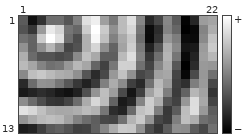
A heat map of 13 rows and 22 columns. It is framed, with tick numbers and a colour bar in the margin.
The ninth with the highest average is the top middle. Neither half mirrors the other. Concentric rings centre on the top left. On average the colour sits 50% of the way up the scale. No overall slope runs across the table.
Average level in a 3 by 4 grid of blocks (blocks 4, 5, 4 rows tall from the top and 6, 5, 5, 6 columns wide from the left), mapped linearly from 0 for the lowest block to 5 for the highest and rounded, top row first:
2 5 1 0 / 1 1 2 0 / 2 2 2 2
